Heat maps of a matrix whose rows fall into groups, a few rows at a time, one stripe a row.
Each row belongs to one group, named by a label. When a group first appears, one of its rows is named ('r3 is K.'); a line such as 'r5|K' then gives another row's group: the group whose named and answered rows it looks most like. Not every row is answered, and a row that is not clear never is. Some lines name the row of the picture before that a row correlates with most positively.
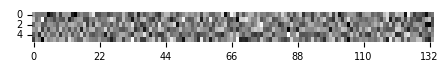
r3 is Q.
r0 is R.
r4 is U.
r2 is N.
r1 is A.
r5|N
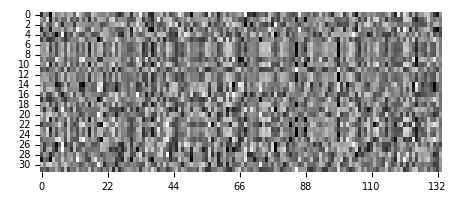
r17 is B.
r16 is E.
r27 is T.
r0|N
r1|Q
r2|E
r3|N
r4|T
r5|B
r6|Q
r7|Q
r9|B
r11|U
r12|Q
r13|Q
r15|R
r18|Q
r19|T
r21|Q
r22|B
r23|Q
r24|Q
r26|T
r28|N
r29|N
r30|R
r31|U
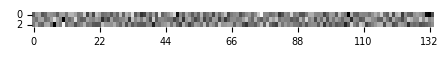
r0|N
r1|T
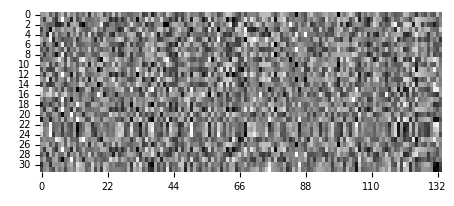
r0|Q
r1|T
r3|N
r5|A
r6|T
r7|U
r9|B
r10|Q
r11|B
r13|Q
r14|B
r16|R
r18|N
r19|T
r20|E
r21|N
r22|A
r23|A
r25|B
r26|Q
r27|T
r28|U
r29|E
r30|N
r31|N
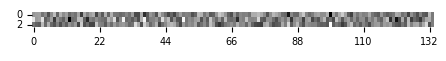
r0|Q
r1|A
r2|U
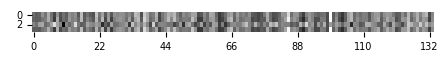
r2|T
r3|U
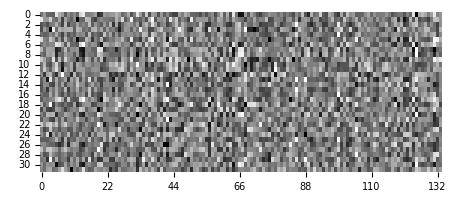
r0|B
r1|A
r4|U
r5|A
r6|B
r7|R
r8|R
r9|A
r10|E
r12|T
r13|U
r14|N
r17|B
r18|A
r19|B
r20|R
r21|N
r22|R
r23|A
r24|Q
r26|R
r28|A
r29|U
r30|R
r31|T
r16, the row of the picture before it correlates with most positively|0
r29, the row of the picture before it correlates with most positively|0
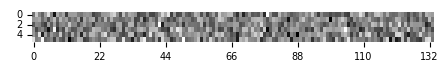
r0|E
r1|Q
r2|N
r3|T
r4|Q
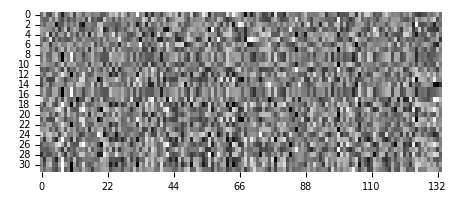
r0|E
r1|U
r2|R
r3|R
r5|A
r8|E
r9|E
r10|Q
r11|U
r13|B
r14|N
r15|E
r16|E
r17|A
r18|T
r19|B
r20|Q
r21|B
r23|Q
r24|R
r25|T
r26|B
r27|U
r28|B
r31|T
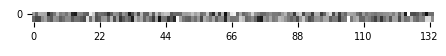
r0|R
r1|A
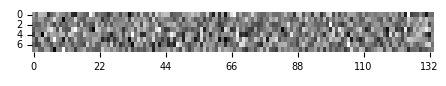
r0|R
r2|U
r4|N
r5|T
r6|A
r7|E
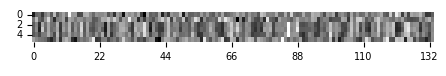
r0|N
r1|E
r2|U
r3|U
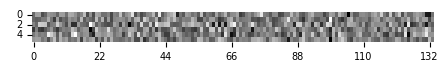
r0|N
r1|U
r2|R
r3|B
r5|Q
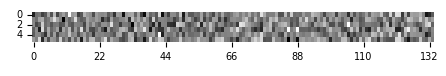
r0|N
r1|T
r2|A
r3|U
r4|N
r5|Q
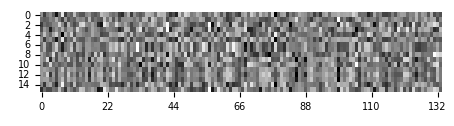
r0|T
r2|B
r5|T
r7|E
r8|A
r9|Q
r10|A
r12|Q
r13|Q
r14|T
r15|B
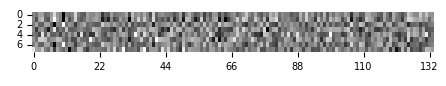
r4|U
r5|R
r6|E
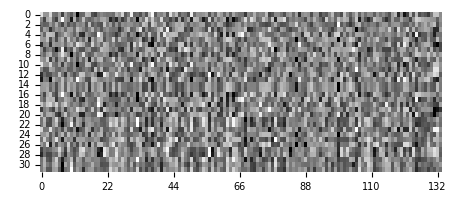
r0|A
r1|T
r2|U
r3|N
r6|N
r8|T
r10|A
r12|B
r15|Q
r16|T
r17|R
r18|R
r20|R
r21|E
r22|E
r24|Q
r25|E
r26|Q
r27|B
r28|B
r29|E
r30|E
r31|E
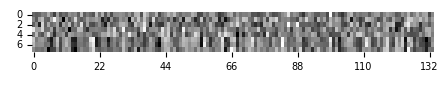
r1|T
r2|U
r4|E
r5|R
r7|R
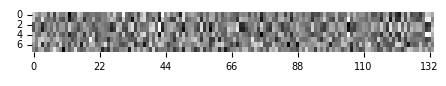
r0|A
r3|N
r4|A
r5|R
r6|Q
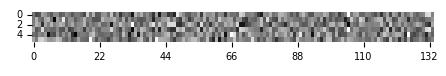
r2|N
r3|A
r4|R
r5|R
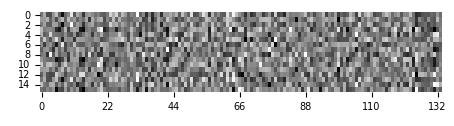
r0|E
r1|Q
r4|A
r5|E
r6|T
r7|N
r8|U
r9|R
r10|R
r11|Q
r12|B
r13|E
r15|R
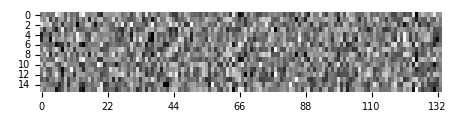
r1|Q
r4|N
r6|R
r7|E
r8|Q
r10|R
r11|E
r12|E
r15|R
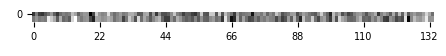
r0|B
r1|B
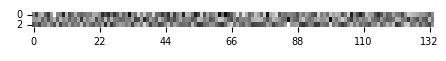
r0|T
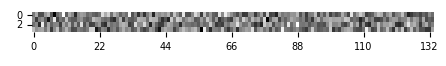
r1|T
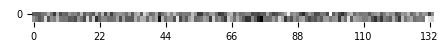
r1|A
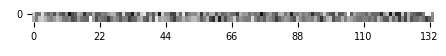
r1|R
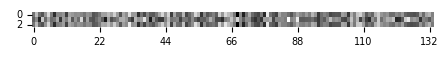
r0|E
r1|U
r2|E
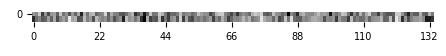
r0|Q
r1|N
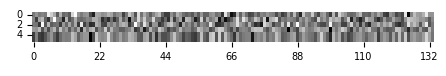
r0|B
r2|U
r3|Q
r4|B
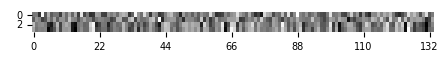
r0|U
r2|R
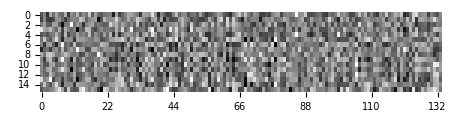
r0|U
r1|B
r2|E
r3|A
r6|T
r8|R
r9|T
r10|A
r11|T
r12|A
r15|B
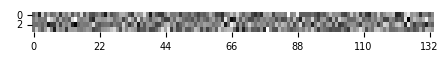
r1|B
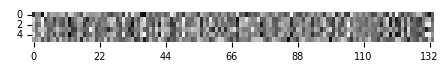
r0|N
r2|A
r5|Q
